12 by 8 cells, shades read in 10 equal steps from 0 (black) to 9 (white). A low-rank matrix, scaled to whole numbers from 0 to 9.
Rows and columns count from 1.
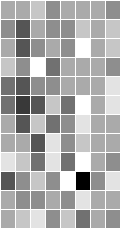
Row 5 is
4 3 5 5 6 6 6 8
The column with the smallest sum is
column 2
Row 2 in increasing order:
3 5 5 5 6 6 7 7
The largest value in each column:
8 7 9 8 9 9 6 8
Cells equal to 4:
8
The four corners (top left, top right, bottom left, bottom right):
6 5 6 5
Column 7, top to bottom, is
6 6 6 6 6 6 6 6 6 5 6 6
